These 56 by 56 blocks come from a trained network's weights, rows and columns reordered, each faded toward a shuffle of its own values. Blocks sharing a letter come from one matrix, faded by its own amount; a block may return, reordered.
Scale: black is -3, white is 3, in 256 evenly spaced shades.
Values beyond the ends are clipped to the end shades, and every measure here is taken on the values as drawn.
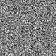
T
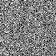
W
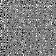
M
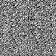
T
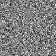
T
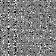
M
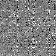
M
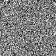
W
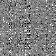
M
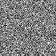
T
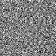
T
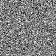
W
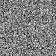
W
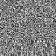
T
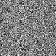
T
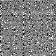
M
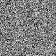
W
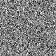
W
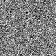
W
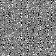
M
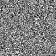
W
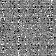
M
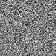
T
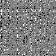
M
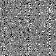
M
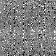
M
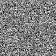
W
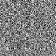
T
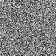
W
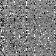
M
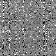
M
